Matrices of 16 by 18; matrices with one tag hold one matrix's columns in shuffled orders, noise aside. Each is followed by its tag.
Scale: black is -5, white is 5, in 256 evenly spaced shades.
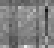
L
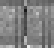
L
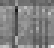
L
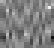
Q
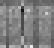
L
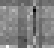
L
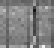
L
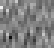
Q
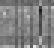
L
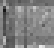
L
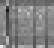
L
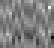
Q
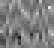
Q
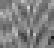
Q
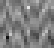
Q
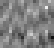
Q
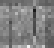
L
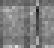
L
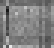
L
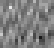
Q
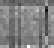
L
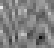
Q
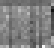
L
